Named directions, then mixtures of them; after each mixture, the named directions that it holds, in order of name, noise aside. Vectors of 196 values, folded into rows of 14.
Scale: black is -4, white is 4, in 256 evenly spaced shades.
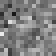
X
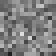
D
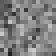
D, X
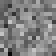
D, X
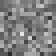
D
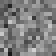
D, X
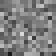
D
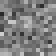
D, X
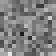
D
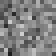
D, X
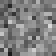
D, X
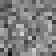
D, X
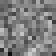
D, X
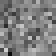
D, X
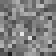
D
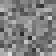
D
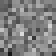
D, X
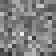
D
